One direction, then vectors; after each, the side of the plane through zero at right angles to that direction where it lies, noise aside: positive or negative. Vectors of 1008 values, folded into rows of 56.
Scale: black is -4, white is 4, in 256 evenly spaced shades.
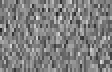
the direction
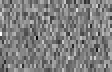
negative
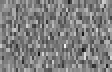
negative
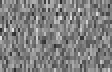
positive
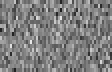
positive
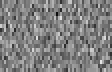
positive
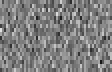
negative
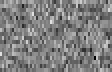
negative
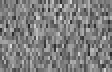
positive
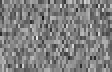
positive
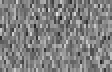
negative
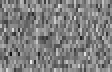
positive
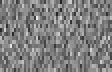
positive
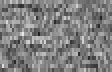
negative
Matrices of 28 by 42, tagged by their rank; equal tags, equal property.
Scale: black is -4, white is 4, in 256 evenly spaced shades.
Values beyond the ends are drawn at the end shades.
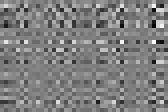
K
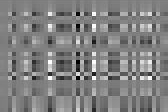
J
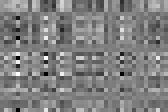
K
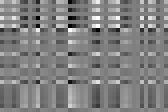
J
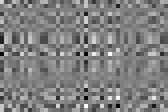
K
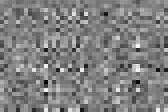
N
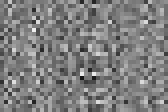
N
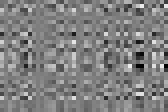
K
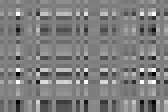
J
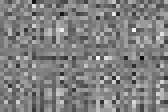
N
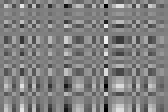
J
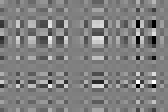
J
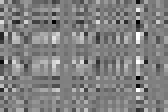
K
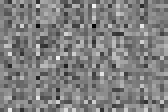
N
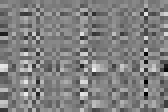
K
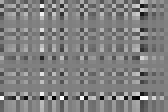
J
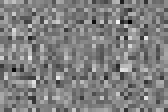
N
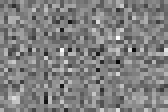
N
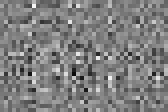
N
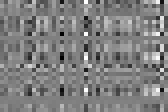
K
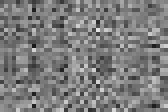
N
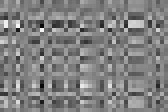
K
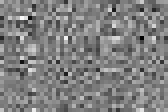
N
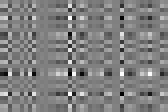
J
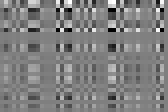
J
